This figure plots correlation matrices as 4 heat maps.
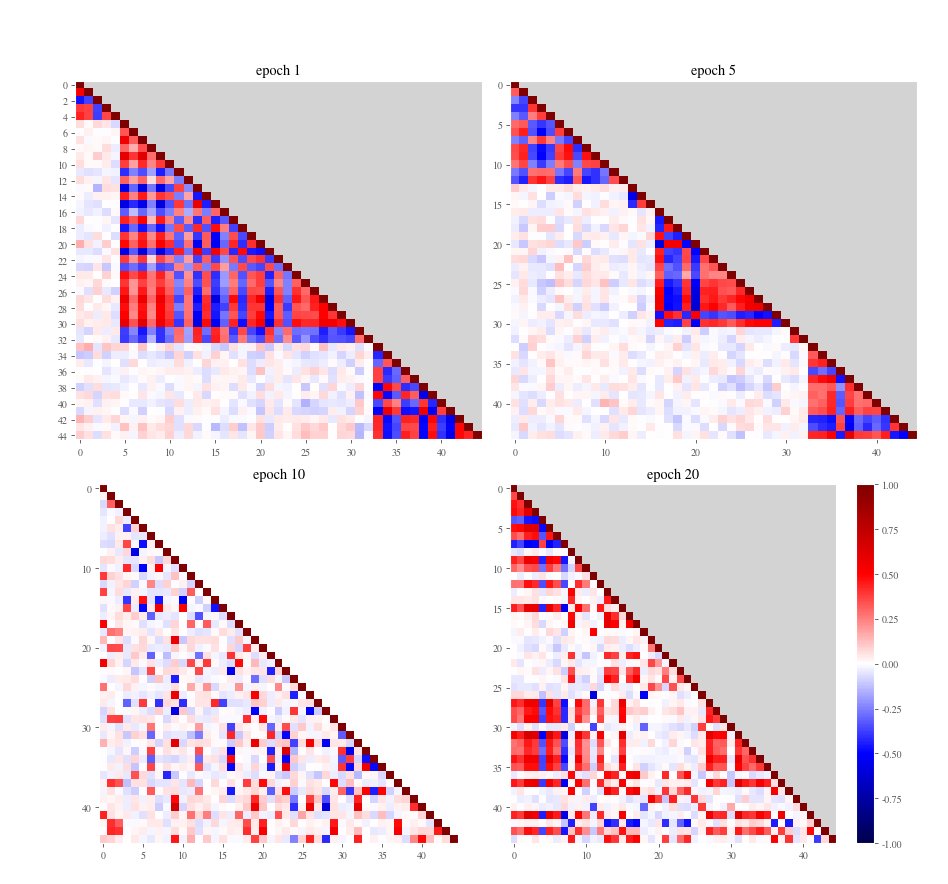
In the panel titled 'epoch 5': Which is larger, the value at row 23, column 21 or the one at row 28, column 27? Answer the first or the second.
the second
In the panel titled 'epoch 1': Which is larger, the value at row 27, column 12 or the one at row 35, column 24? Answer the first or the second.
the first
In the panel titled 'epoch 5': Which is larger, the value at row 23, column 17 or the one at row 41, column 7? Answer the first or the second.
the second
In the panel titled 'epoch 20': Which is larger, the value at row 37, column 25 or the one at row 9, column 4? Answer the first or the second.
the first
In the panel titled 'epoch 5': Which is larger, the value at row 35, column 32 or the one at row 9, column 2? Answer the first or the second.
the first
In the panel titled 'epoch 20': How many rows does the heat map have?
45
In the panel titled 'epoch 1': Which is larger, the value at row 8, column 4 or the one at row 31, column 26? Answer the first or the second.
the first
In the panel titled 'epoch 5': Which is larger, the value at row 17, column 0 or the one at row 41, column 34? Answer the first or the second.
the second
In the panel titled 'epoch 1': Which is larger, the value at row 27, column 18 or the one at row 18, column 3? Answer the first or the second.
the second
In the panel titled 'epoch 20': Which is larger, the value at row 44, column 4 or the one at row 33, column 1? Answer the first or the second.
the second
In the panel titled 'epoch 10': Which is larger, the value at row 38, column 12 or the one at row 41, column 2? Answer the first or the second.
the first
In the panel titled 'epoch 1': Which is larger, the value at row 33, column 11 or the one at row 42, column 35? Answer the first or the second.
the first
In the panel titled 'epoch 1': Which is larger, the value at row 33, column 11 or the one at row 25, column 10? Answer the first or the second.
the second
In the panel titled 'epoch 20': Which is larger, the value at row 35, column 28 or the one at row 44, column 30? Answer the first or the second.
the first
